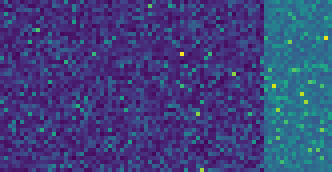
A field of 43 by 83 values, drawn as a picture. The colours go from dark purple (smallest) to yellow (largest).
Seam: vertical, 80% of the way across, the right part higher. Average level on the scale: 20%. Histogram: skewed, a long tail of high values. Stripes: none.
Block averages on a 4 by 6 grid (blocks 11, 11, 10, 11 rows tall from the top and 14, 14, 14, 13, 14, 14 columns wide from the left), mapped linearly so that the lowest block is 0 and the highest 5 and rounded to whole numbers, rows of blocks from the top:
000015 / 000015 / 000015 / 000015
